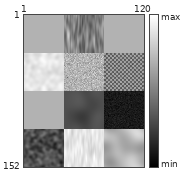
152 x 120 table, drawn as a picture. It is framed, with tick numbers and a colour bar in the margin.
The table splits into 4 rows of 3 panels. Panel 1,1: high, flat. Panel 1,2: middling, streaked downward. Panel 1,3: high, flat. Panel 2,1: very high, blotchy, faint in contrast. Panel 2,2: high, fine-grained. Panel 2,3: middling, checkered, strong in contrast. Panel 3,1: high, flat. Panel 3,2: low, smooth, faint in contrast. Panel 3,3: very low, fine-grained, faint in contrast. Panel 4,1: low, blotchy. Panel 4,2: very high, streaked downward, faint in contrast. Panel 4,3: high, smooth.
